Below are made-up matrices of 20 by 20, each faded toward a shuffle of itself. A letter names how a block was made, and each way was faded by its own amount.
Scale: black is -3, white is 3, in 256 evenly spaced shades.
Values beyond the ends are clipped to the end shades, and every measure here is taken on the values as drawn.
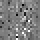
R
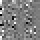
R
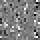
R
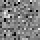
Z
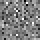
Z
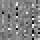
R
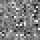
Z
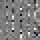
R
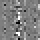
R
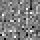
Z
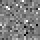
Z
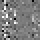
R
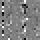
R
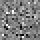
Z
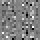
R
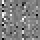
R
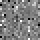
R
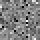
Z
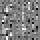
R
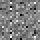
R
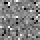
Z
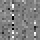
R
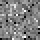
Z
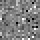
R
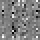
R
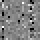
R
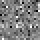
Z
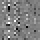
R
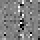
R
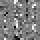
R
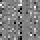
R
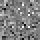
Z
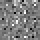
Z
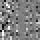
R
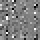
R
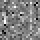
Z
